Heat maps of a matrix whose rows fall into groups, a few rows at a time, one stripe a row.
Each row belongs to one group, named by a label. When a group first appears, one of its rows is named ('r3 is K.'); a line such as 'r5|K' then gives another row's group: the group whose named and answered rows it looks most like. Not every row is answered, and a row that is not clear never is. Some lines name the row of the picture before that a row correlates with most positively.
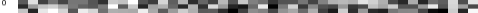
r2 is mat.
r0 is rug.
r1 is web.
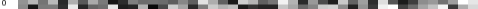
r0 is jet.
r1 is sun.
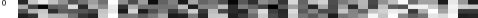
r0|web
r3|web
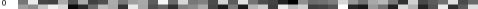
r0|rug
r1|mat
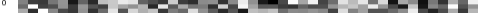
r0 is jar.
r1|rug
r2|mat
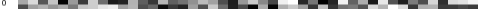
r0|jet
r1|web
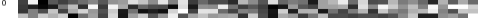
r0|rug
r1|sun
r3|mat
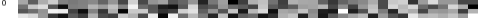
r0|web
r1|web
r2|mat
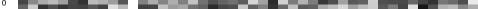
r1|rug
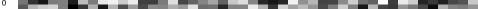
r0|jar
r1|mat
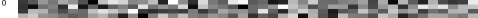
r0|jar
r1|sun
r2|web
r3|jet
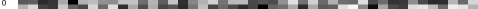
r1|jet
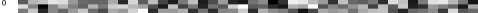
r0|web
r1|jar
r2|rug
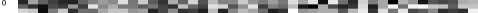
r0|jar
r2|jar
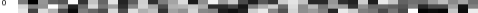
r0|sun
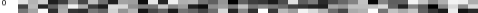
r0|jet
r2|web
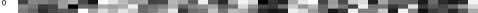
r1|jar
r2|jar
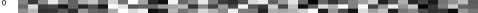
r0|mat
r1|rug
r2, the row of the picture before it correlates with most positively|1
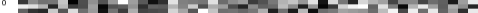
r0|jar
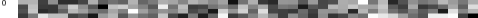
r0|jet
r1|rug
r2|rug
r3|web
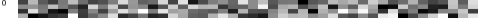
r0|rug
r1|mat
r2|rug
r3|sun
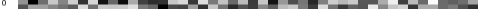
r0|sun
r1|web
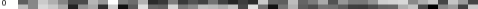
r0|web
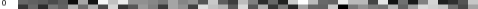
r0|jar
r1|sun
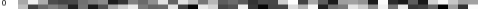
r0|jet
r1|jar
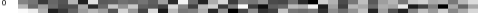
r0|sun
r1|jar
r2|jet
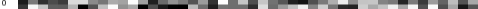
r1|web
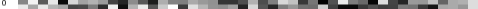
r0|jet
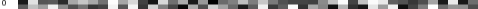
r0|rug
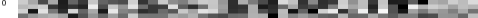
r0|jet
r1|jet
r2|sun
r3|mat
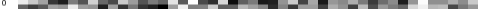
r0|jet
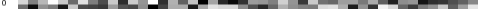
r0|mat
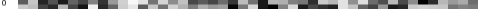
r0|rug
